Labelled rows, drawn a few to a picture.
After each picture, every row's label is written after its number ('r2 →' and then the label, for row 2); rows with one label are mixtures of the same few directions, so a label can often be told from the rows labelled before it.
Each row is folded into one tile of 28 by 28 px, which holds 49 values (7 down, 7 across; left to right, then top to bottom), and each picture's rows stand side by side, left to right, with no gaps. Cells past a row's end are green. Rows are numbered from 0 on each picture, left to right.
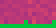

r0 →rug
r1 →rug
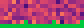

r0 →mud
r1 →rug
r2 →rug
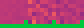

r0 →mud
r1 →rug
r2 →rug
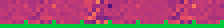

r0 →mud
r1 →mud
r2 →rug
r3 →mud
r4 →mud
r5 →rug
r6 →mud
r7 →mud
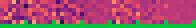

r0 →mud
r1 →rug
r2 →rug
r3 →rug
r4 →rug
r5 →mud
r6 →mud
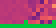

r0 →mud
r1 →mud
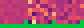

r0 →rug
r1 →rug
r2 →mud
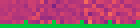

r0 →mud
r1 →mud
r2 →rug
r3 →rug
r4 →rug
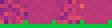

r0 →rug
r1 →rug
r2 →mud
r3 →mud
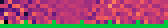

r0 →rug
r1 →rug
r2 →rug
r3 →mud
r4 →rug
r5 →rug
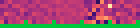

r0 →rug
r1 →rug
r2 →rug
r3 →mud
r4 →rug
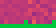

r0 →rug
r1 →rug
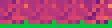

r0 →mud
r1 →mud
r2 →mud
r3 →mud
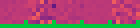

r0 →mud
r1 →mud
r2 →mud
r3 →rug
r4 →rug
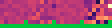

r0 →rug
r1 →mud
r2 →rug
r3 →mud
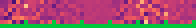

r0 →mud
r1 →mud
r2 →rug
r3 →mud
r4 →mud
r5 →rug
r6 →mud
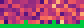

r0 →rug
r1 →mud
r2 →rug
